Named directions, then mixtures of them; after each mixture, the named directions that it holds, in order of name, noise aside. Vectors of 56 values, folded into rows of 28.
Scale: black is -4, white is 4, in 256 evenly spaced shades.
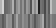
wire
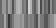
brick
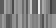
brick, wire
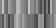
brick, wire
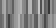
brick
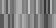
brick, wire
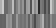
wire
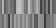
brick, wire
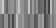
brick, wire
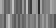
brick, wire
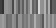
wire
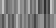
brick, wire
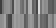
brick, wire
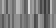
brick, wire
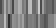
brick, wire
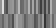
brick, wire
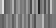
wire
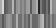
wire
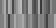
brick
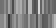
brick, wire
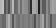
brick, wire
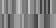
brick, wire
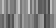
brick, wire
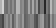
brick, wire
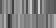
brick, wire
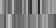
brick, wire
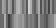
brick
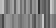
wire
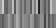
wire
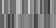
brick, wire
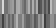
brick, wire
